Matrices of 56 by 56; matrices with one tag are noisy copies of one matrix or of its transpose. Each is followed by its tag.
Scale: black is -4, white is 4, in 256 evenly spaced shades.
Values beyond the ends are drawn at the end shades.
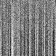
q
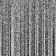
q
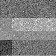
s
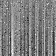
q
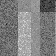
s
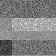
s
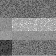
s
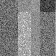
s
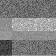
s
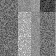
s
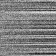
q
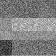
s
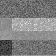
s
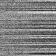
q
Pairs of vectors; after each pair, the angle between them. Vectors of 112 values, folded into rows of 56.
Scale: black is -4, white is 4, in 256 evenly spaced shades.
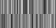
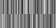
nearly opposite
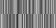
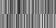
partly aligned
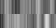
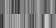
nearly parallel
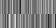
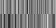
partly opposed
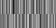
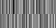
nearly parallel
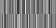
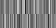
nearly opposite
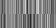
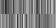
partly opposed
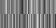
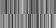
nearly opposite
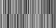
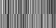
nearly parallel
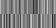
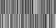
partly opposed
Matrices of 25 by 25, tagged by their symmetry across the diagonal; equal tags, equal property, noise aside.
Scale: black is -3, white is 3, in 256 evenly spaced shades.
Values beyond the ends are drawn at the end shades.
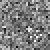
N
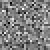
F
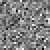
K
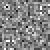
N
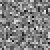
K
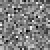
F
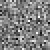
F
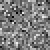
N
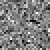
K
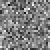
K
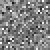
N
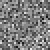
N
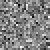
K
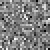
K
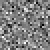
F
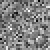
N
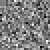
F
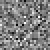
F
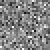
K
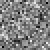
N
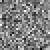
K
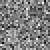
F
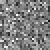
K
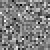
F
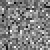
N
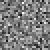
K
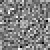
N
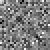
N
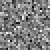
F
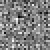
F
